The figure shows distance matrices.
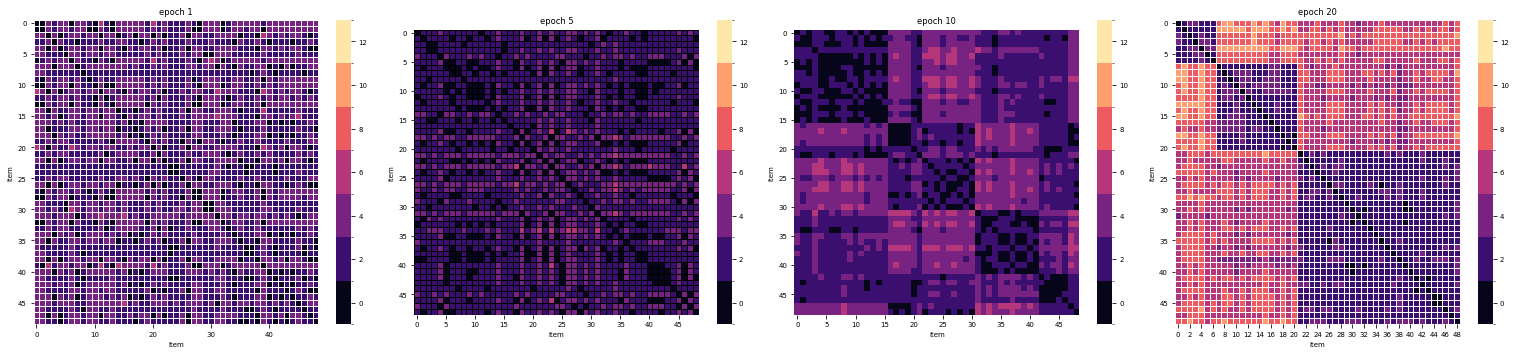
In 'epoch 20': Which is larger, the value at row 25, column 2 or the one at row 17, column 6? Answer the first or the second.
the first
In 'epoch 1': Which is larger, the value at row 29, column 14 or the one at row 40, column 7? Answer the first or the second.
the first
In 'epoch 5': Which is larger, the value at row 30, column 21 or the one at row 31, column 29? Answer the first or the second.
the first
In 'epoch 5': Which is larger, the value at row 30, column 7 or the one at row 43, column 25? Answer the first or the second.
the first
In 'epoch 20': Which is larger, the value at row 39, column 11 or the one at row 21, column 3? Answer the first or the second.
the second
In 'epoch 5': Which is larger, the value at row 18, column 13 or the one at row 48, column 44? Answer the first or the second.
the first
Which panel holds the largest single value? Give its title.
epoch 20
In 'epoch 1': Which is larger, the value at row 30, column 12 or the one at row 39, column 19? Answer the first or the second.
the first
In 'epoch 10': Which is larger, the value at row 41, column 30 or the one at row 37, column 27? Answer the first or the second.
the second
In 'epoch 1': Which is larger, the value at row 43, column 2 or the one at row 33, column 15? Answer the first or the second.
the second
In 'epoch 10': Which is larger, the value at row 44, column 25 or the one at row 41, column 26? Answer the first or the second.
the second
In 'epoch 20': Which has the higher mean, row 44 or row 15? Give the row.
15
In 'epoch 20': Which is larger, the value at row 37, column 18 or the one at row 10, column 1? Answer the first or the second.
the second
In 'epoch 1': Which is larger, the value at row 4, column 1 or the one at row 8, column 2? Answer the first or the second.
the first
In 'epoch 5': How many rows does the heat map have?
49
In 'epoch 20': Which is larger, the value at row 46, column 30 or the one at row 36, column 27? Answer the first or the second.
the second
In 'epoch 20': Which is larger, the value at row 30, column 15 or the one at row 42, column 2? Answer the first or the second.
the second
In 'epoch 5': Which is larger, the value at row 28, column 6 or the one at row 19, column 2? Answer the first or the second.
the second
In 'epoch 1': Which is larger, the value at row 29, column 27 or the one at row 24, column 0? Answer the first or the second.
the first
